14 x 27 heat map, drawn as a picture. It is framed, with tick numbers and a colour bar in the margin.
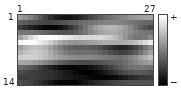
Grain: streaks across. Ninth with the highest average: middle left. Ninth with the lowest average: bottom middle.
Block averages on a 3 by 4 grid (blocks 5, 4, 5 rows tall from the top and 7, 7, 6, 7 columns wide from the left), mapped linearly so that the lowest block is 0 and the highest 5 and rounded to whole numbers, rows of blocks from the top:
2 2 4 3 | 5 3 2 3 | 1 0 0 2
